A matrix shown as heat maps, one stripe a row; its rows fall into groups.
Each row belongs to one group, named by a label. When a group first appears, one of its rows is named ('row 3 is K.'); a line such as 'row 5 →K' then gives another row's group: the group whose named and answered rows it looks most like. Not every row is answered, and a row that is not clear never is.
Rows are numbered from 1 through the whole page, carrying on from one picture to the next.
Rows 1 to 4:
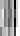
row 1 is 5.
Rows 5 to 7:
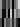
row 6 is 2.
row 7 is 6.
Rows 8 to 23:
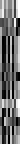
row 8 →5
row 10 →6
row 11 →6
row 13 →2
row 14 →2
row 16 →6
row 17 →2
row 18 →2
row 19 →5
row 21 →6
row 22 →2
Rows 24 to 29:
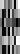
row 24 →5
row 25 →2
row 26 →6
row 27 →2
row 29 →2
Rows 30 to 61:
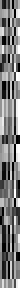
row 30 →2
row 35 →5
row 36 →2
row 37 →6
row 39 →2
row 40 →2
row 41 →5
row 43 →5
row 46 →5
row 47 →5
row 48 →2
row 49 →2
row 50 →6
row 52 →5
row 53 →6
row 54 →6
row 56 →2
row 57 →2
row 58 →6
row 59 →2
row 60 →2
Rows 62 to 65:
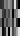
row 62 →6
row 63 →2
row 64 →6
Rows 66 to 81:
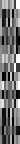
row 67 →2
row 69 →6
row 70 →6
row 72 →5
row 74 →2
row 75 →5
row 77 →5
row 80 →6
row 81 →2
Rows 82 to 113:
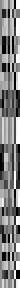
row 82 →5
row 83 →2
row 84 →5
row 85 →5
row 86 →2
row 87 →2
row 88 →5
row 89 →2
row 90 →5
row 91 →5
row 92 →6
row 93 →6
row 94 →6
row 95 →5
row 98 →6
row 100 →6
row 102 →6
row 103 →5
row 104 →5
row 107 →6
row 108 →2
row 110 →2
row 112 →6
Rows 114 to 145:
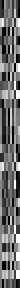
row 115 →6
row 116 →5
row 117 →2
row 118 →6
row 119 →2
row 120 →6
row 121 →5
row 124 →5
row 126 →2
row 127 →2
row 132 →5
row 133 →6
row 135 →6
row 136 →2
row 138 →2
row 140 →5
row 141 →2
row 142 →5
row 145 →6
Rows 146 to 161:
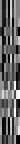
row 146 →2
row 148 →2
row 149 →6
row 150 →2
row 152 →2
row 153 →6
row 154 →6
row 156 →5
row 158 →6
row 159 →2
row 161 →6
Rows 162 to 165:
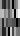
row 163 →5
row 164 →6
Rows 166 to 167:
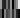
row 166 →2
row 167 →6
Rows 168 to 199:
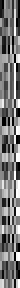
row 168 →6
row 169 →6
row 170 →6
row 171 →6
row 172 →2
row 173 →2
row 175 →6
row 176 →6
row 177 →6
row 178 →6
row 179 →5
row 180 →6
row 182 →5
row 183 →6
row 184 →2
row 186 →6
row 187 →6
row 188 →5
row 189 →5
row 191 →5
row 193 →5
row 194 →2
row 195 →6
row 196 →5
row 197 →6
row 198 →6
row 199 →5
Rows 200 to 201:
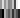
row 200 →5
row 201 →6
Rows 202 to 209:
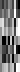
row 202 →6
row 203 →6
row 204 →5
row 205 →5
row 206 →2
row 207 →6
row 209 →5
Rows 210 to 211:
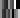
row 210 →6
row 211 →2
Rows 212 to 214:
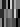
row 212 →2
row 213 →6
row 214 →6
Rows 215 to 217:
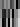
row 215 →6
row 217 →2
